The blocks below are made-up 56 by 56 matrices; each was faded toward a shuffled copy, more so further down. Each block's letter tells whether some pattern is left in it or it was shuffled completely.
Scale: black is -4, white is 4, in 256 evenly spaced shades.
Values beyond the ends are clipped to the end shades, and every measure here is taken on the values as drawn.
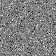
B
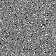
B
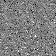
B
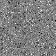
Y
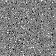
Y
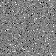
Y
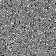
B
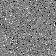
B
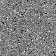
B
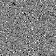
Y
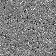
B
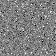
B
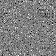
Y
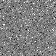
B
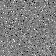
B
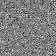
B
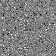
Y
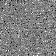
Y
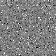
Y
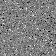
B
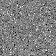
Y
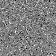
B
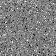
B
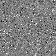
Y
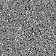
Y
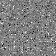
Y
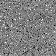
B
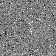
B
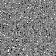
Y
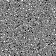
B
